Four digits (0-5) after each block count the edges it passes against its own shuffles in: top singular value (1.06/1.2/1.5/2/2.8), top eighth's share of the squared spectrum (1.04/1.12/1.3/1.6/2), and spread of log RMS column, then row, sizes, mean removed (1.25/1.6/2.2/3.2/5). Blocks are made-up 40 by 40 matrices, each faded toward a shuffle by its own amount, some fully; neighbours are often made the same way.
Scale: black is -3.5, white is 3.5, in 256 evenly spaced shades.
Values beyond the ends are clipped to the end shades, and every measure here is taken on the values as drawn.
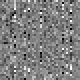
2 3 3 0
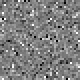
0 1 0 0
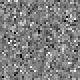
0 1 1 0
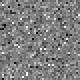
0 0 0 0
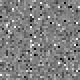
1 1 1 0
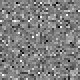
3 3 1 1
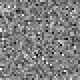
0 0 0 0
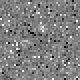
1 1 0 0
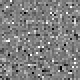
0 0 0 0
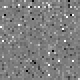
2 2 0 0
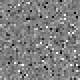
0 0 0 0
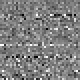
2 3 0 3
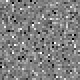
0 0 0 0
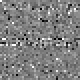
2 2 0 2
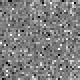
0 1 0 1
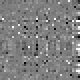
4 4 2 2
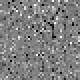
2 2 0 0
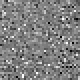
2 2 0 0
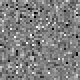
2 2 1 0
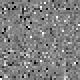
3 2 1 0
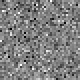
2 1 0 0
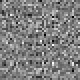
4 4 2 2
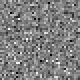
0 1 0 0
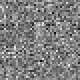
3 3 0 1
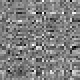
4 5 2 3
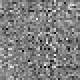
3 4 2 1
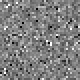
3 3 1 1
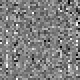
1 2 3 0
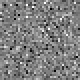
0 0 0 0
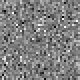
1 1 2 0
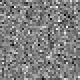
0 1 1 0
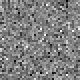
1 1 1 0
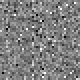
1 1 1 0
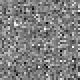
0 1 2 0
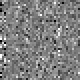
2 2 3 0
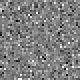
0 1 0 0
